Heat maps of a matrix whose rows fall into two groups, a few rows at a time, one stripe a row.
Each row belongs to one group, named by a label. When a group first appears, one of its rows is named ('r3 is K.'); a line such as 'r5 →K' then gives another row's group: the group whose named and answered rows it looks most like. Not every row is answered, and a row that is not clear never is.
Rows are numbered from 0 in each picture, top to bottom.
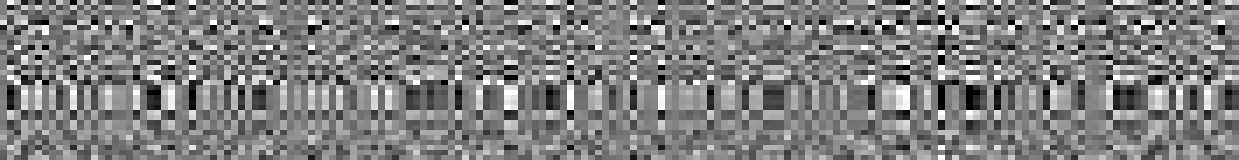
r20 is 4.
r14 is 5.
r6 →5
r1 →4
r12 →4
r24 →4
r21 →4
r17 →4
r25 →4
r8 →4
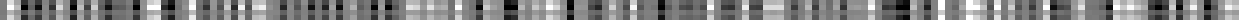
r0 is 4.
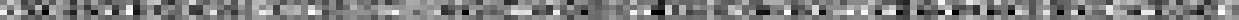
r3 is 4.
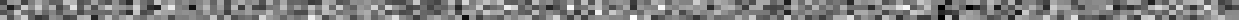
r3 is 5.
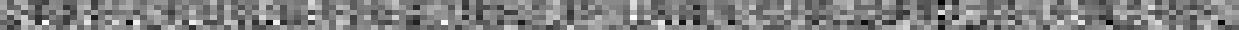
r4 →5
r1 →5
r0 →5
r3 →5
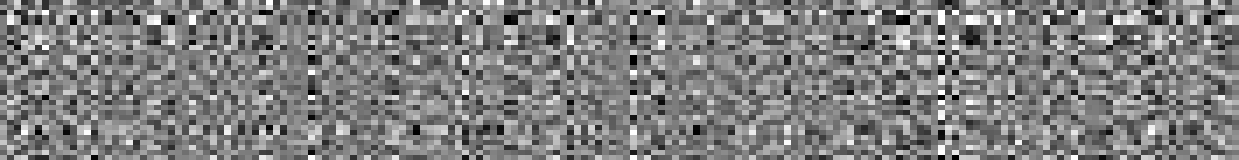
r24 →4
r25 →5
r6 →4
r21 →5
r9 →5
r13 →4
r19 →5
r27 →5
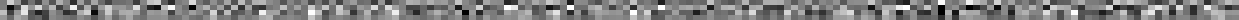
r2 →5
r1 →4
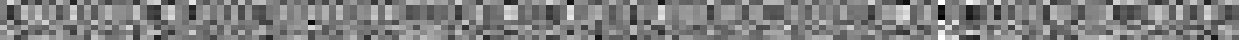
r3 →4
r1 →4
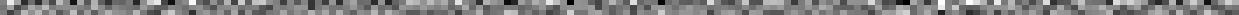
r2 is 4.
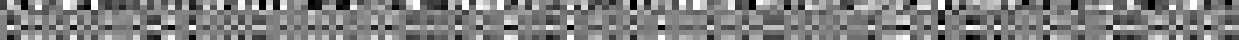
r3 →4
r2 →5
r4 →4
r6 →4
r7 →4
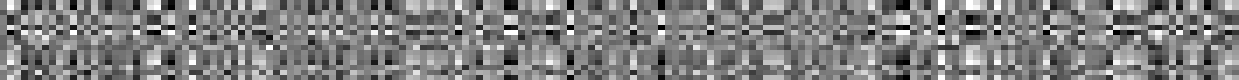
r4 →4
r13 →5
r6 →4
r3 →4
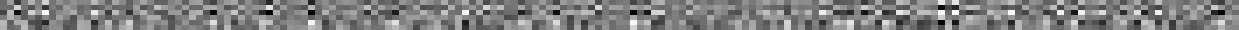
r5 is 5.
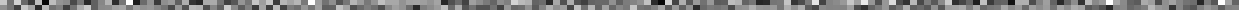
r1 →5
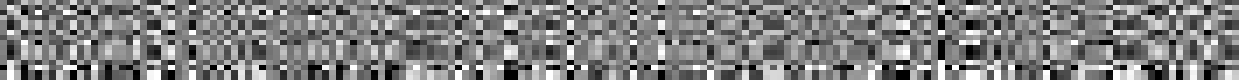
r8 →5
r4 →4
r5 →4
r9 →4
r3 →5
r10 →4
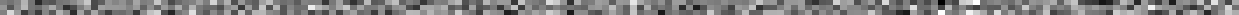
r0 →5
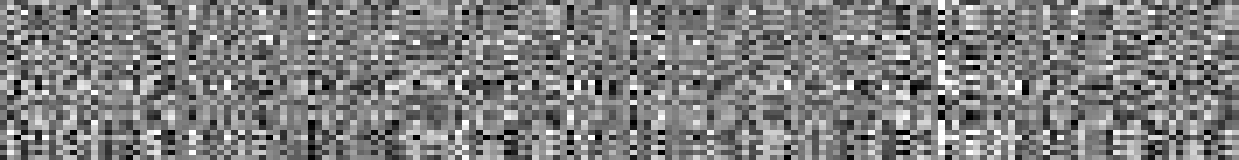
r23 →4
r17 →5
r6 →4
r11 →4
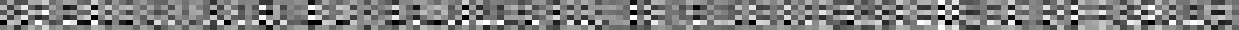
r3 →5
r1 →5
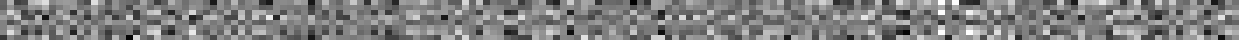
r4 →4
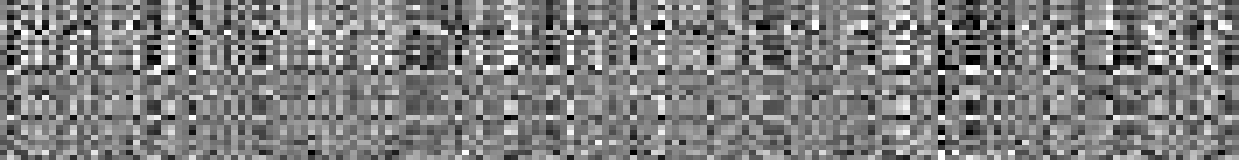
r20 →4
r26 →4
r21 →4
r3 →4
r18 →5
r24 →5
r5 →5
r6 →5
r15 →4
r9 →4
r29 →4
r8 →5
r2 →4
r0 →4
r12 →4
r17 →5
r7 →4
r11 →4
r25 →4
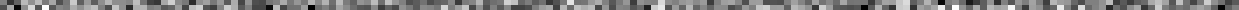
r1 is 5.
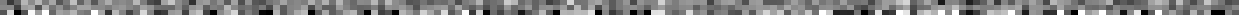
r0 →4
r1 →5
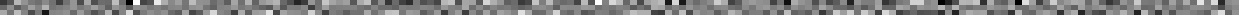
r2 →5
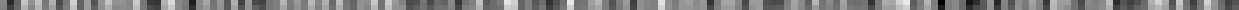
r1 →4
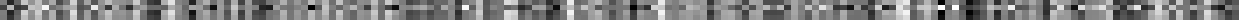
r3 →4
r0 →4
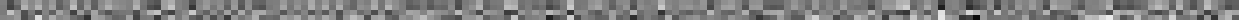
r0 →4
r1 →4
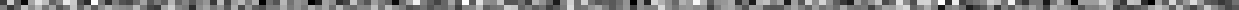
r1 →4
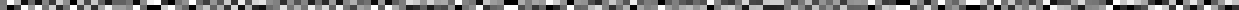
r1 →4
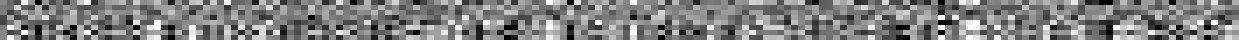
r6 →5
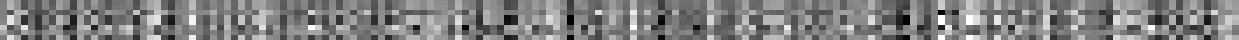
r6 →5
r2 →5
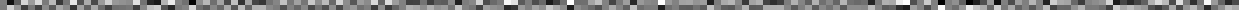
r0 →4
